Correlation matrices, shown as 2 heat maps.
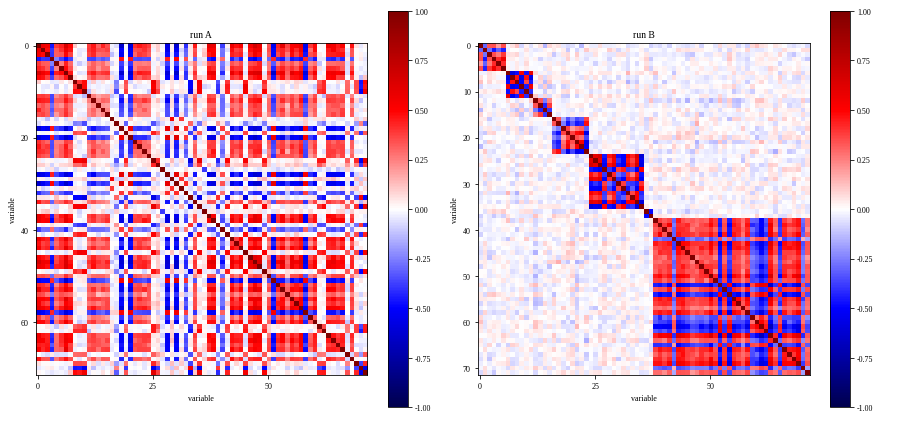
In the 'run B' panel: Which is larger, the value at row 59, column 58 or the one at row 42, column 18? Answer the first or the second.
the second
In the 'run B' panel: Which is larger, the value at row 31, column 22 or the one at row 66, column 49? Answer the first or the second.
the second
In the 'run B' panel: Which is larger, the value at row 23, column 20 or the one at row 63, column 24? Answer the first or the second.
the second
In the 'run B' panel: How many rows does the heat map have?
72
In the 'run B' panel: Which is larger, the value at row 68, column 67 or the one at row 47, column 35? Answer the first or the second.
the first
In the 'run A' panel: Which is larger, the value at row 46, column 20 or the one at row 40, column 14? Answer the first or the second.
the second
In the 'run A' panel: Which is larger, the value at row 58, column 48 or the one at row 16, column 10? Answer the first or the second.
the second
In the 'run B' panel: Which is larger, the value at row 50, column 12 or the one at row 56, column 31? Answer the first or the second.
the second
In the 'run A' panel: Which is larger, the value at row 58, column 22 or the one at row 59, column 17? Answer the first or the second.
the second
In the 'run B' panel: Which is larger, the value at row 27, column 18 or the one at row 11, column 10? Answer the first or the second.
the first
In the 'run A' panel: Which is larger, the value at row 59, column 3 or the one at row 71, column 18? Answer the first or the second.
the second
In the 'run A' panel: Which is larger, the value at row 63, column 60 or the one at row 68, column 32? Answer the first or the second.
the first
